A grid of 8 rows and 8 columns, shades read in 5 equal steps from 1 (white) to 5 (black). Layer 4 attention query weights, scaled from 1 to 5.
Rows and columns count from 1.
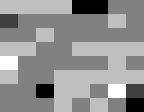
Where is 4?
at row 2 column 1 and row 7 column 8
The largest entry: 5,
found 4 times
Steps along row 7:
same up down same up down up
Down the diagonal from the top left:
2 3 2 3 3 2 1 5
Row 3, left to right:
3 3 2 3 3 3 3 3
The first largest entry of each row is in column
5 1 1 3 2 2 3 8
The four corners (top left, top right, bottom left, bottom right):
2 3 3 5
